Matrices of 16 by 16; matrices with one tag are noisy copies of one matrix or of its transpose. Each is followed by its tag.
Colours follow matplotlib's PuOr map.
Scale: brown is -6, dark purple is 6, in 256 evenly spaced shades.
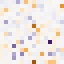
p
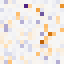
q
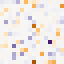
p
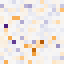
q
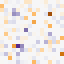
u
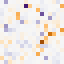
q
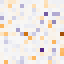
p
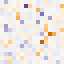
q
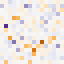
q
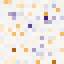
u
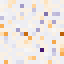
p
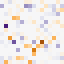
q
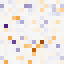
q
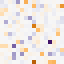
p
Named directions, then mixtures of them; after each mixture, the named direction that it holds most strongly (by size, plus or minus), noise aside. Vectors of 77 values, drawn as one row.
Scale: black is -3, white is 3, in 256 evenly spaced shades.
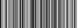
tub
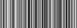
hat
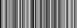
tub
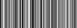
tub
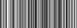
hat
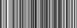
tub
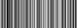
hat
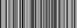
tub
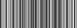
tub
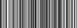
tub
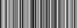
tub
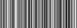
hat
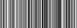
hat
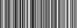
tub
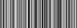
hat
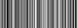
hat
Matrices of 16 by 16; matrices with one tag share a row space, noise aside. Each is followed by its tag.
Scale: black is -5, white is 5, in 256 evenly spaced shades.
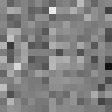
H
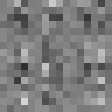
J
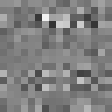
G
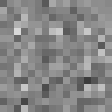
J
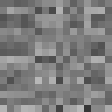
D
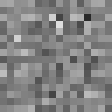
D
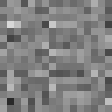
H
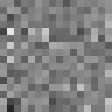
H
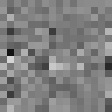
H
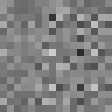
G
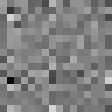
H
